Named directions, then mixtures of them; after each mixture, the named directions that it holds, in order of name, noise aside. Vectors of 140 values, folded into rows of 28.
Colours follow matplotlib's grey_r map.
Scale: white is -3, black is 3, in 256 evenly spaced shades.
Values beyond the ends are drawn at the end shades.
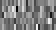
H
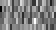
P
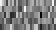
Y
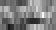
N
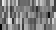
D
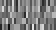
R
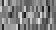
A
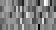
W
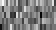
D, Y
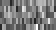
D, H, N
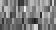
N, W, Y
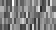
P, R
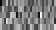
Y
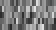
N, P, R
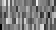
D, P, R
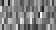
A, P, Y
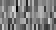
H, R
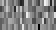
W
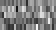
H, N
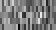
A
